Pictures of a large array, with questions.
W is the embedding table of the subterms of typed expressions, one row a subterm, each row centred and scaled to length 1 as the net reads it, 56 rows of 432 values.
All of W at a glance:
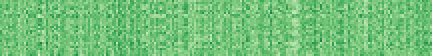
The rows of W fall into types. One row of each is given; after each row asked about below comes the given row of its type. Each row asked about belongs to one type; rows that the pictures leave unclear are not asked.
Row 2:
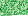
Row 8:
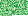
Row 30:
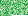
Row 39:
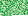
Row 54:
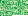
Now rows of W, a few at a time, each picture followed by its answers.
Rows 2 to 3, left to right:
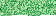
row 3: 54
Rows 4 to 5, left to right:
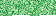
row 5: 39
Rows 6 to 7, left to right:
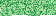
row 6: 8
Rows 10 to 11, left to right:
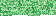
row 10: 54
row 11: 54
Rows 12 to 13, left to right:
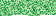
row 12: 2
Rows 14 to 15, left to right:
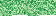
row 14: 39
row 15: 30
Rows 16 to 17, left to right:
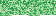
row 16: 30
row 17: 8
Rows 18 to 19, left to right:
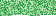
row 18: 2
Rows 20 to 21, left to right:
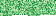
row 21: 2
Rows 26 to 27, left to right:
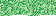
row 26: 2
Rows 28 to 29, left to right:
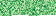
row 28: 39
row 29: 2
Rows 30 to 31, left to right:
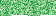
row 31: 54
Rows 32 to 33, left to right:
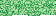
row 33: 54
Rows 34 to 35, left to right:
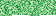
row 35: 39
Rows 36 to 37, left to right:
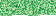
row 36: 8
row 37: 30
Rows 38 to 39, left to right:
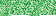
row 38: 30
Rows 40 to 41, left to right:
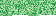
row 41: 30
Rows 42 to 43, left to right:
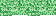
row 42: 54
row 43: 54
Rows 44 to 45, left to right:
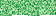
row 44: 8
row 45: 39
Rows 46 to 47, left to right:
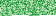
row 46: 8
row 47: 2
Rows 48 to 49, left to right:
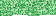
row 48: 54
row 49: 2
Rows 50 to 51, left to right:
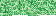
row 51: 30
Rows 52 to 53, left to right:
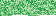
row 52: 2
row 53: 30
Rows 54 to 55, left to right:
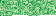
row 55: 2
